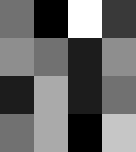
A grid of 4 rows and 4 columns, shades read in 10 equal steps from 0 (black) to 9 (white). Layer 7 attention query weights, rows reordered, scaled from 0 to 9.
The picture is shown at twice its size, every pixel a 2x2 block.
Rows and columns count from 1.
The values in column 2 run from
0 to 6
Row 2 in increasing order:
1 4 5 5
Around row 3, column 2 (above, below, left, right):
4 6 1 1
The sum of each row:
15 15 12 17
